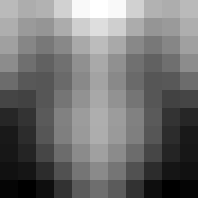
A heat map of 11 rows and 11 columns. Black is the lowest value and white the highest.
Lone odd cells: none. Ninth with the highest average: top middle. Slope: up to the top. Mirror symmetry: left to right.
